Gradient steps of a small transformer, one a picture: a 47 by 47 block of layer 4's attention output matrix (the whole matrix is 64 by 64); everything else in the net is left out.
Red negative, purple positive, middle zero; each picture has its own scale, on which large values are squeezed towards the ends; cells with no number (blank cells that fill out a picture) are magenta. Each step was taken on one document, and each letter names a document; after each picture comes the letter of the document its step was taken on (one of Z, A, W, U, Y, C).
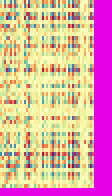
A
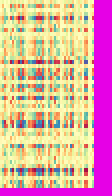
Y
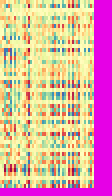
A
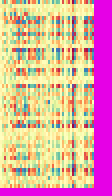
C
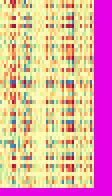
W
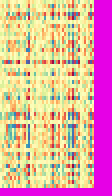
A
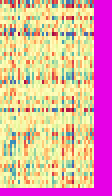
W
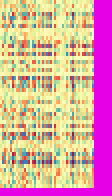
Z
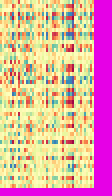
W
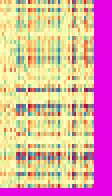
C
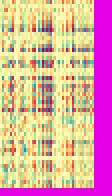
Z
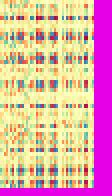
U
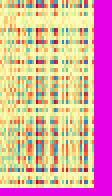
U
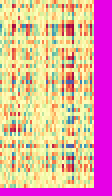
W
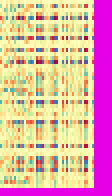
U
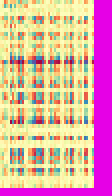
Y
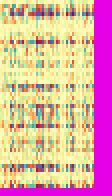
Z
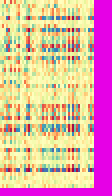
A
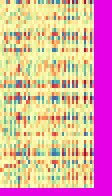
C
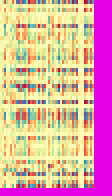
C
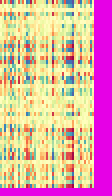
W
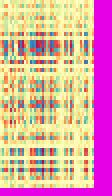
Y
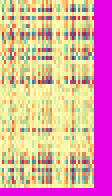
Z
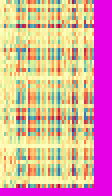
C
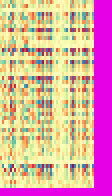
Z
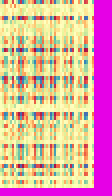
Y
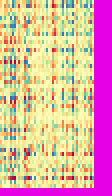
W
